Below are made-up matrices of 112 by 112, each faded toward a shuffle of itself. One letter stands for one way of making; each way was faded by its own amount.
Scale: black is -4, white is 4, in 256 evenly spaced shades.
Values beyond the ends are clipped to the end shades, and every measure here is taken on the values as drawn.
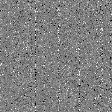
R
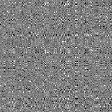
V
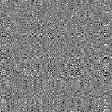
V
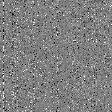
R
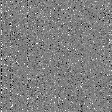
R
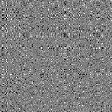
V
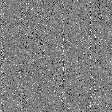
R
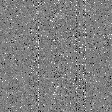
R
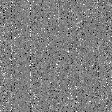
R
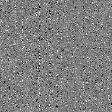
R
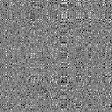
V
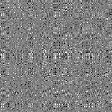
V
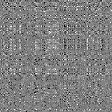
V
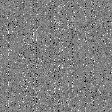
R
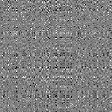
V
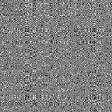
V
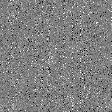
R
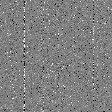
R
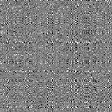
V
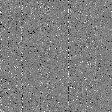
R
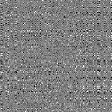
V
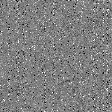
R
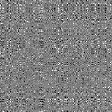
V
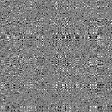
V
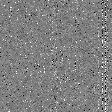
R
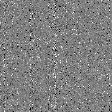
R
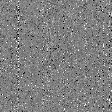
R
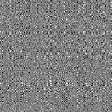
V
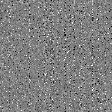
R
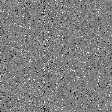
R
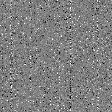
R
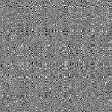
V
